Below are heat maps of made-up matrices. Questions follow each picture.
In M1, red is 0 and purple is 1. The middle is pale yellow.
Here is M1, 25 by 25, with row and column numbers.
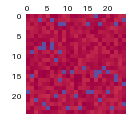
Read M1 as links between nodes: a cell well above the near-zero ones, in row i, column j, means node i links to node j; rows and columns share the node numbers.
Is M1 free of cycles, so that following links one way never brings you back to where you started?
yes
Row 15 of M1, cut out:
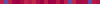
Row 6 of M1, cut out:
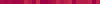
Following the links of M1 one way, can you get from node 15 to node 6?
yes
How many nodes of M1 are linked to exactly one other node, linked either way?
3
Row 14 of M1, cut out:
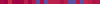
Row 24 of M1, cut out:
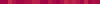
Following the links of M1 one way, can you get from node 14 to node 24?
yes
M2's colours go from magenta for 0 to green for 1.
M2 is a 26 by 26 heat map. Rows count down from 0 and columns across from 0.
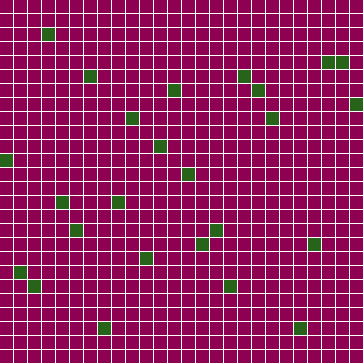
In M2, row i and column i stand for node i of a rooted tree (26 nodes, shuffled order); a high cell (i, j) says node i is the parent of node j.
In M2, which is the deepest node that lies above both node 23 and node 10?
5
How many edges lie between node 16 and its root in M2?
1
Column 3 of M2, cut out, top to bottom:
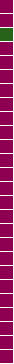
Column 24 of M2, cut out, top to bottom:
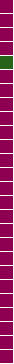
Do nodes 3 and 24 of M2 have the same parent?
no
